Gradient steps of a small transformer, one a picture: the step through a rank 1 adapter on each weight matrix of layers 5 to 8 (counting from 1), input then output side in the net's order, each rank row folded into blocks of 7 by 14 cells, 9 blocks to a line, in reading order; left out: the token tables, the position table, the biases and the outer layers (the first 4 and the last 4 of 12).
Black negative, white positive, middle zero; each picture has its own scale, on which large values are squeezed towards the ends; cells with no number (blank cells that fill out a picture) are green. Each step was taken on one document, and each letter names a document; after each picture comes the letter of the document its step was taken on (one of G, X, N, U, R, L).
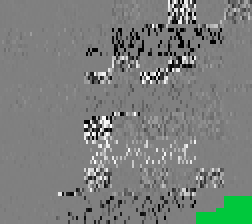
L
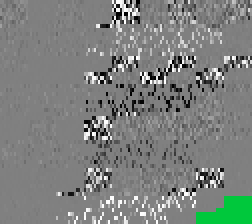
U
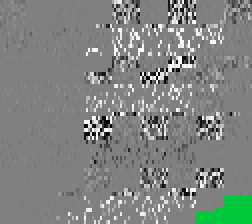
L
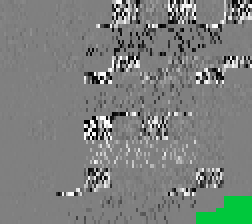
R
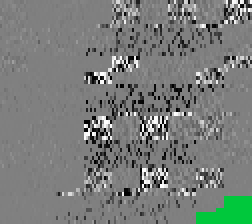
U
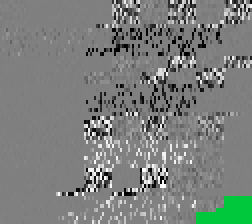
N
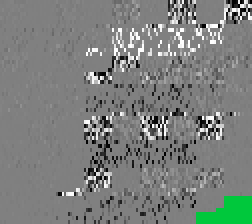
L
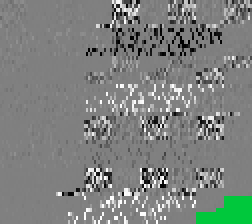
U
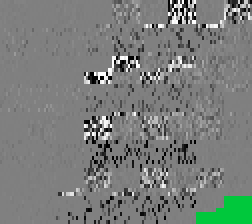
L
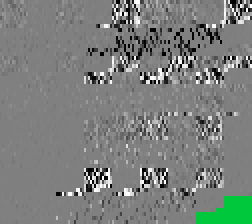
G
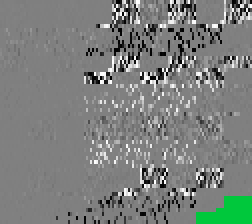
R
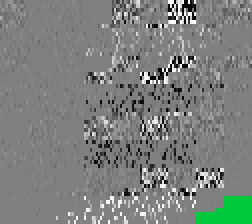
U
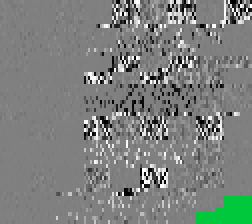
G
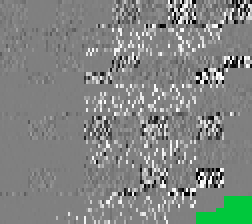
R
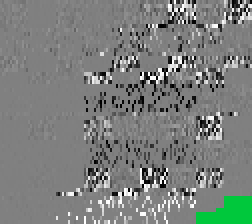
R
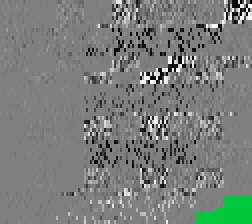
R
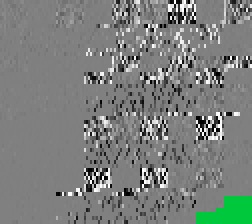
G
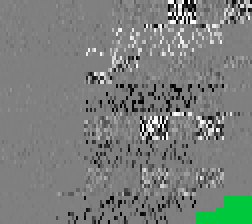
U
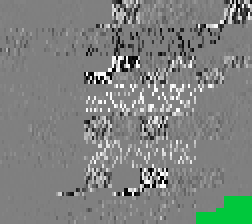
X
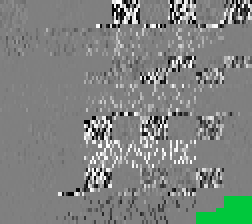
X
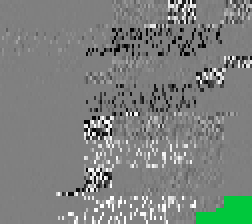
N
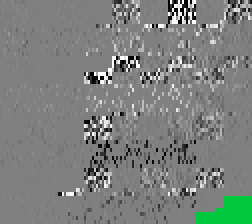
L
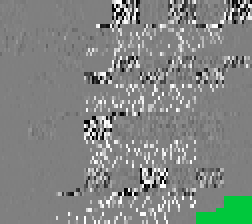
R
